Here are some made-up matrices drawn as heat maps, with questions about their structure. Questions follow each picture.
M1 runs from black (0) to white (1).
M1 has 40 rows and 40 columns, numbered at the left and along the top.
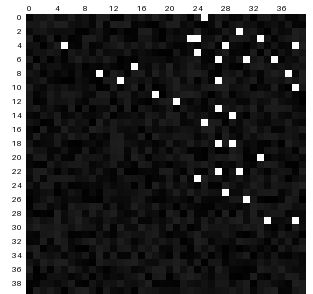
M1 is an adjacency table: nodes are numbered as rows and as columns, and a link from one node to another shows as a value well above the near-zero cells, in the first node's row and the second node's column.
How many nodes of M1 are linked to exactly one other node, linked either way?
12
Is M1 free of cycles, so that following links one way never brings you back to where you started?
yes
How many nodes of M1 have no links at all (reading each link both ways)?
7
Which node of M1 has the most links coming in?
node 27
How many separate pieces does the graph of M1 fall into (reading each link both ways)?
9
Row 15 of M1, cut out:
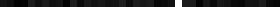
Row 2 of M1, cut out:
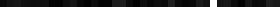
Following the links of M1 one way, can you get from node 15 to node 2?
no
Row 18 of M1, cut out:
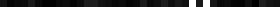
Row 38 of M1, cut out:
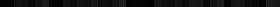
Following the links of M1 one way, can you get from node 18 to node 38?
yes
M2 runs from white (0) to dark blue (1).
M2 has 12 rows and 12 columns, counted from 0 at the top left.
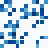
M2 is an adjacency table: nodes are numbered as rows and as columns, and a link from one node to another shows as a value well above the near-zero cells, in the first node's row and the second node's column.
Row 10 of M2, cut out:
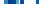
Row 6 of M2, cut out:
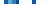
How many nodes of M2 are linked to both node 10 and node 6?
4
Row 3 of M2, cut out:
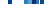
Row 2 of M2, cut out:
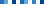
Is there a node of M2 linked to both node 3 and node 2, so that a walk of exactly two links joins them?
yes
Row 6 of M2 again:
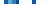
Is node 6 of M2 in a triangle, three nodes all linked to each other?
yes
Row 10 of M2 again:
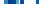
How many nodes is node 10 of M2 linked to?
6
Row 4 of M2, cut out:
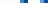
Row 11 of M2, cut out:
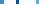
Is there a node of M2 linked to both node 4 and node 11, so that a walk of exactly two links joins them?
no
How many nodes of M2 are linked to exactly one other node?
1
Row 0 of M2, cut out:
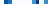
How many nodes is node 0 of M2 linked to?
5
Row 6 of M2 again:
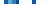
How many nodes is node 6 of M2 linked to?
5
